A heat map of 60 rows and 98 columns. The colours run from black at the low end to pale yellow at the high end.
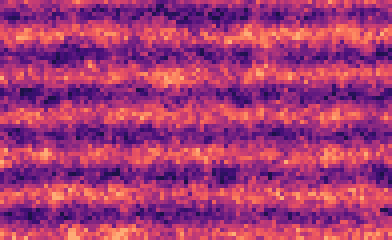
Stripes: horizontal, repeating 6 times. Grain: streaks across. Odd rows or columns: none. Slope: none.
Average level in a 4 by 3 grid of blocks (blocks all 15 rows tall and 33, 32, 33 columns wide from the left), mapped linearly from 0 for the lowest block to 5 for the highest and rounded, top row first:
1 0 3
2 4 3
0 1 1
4 3 5
